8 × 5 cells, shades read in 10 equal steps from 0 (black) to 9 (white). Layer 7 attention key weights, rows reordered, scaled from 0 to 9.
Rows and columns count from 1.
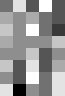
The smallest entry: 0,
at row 8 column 2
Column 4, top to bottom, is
9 4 4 5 3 3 4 4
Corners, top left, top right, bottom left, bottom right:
4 3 8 8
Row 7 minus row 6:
-2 0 1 1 2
